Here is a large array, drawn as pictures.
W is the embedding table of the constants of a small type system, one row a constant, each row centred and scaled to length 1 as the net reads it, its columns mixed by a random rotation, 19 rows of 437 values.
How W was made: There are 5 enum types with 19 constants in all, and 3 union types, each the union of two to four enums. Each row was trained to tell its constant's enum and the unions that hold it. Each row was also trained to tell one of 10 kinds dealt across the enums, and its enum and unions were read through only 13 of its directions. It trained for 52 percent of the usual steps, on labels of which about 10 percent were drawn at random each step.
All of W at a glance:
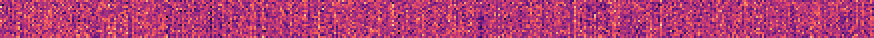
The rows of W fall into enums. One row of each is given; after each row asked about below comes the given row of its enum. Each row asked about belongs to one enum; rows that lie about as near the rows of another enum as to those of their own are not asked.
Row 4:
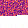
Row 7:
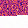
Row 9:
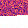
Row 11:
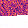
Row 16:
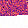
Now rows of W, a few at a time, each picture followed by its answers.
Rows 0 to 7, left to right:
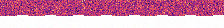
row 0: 9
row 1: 4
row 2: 16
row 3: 7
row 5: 7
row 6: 11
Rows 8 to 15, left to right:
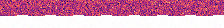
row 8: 16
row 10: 7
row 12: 7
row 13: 9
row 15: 4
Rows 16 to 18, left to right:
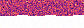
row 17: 9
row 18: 9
